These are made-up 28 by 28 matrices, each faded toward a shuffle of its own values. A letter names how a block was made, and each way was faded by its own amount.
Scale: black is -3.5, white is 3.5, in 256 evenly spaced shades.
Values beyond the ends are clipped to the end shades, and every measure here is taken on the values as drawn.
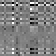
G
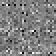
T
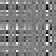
G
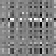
G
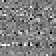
T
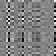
G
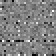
T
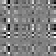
G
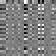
G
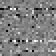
T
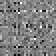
T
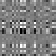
G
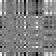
G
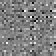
T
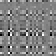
G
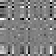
G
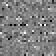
T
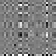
G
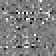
T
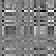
G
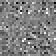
T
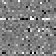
T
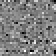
T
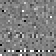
T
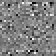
T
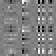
G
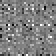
T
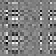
G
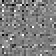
T
